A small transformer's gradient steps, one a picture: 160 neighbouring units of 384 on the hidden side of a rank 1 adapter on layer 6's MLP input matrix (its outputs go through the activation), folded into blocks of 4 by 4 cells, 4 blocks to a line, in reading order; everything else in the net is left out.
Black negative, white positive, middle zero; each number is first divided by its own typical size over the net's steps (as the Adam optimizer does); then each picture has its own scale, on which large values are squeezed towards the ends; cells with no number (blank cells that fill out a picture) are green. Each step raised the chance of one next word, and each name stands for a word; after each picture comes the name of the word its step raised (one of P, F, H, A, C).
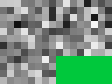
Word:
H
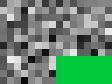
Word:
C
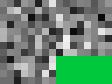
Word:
C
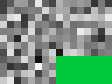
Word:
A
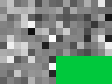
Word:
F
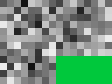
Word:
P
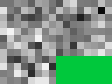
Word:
P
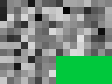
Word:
A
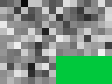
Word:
P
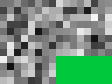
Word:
A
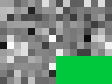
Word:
F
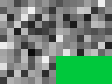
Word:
A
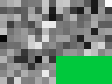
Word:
H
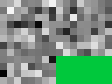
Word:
H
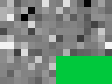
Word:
F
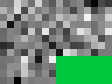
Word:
C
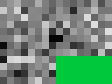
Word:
C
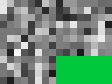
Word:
A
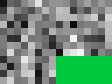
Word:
A
